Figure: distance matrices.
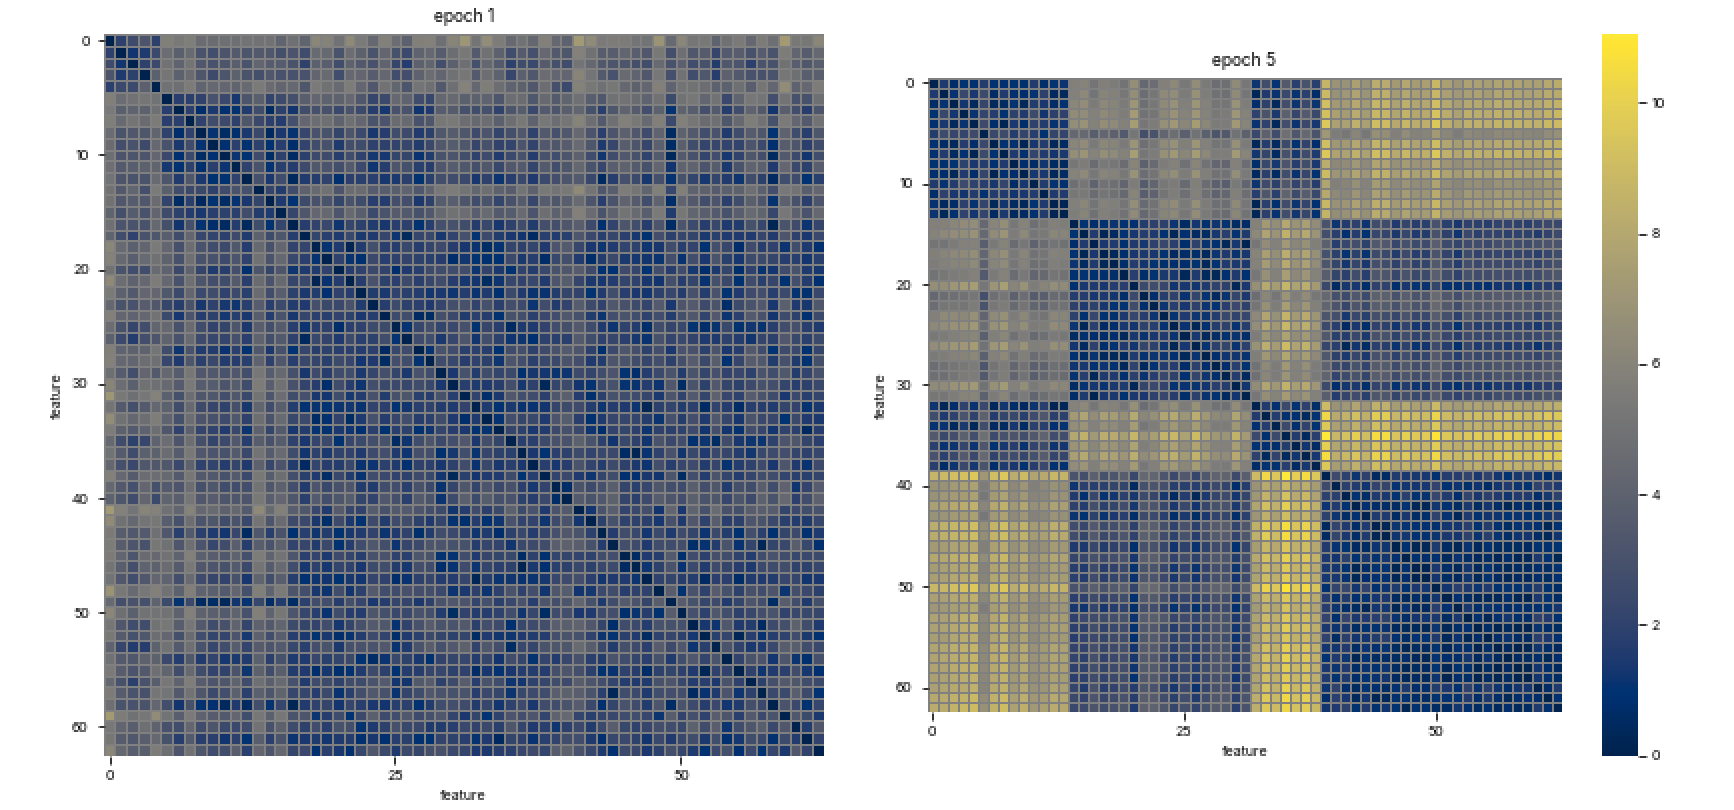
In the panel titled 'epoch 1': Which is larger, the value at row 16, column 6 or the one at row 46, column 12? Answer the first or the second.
the second
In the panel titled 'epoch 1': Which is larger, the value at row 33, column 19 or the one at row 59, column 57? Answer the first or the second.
the second
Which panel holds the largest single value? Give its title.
epoch 5
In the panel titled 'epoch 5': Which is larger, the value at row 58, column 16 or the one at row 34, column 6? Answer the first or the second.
the first
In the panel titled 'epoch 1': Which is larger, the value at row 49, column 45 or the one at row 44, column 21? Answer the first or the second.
the first
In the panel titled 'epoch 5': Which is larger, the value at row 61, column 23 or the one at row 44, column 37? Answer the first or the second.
the second
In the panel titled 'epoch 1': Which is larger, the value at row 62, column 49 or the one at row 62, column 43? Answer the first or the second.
the first
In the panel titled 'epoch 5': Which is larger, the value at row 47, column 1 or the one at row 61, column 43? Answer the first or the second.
the first
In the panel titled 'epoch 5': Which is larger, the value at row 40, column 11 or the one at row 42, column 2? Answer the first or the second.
the second
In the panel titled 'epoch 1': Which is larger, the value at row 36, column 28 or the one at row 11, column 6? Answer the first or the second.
the first
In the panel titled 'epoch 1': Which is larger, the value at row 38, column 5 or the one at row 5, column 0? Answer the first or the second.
the second
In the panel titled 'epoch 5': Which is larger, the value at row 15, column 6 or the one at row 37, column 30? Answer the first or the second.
the second
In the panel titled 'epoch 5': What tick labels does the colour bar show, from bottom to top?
0, 2, 4, 6, 8, 10
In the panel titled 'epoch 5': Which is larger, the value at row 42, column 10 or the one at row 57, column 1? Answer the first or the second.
the second
